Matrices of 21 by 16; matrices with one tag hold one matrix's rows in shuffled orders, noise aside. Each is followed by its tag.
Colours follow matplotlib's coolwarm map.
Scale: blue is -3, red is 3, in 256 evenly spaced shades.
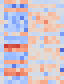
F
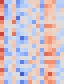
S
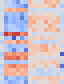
F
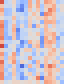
S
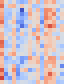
S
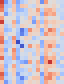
S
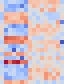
F
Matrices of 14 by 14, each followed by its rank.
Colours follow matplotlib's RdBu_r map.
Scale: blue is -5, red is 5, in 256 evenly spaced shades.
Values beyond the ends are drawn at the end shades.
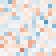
full rank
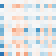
two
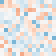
full rank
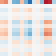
one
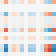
one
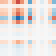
one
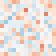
full rank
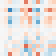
two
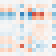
two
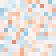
full rank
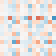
two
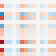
one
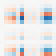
one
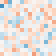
full rank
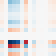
one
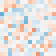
full rank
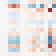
two
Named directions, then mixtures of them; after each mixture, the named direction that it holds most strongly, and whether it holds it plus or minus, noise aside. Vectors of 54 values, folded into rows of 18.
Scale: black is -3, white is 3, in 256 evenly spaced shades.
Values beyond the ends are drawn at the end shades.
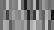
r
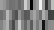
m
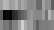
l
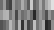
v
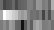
l, minus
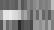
l, minus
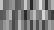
m, plus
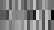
r, plus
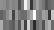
v, minus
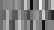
m, plus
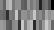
v, minus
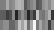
r, plus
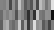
r, plus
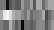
l, minus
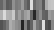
v, plus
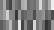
v, plus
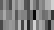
v, plus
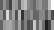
v, plus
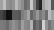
l, plus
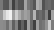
l, minus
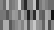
r, plus
